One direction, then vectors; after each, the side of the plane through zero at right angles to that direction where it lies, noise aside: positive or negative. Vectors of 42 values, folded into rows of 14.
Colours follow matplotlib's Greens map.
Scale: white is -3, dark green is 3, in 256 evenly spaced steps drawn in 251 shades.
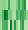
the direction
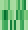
positive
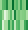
negative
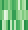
negative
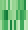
positive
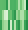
negative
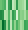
negative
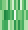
positive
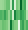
positive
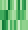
positive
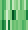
negative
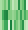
positive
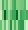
positive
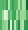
negative
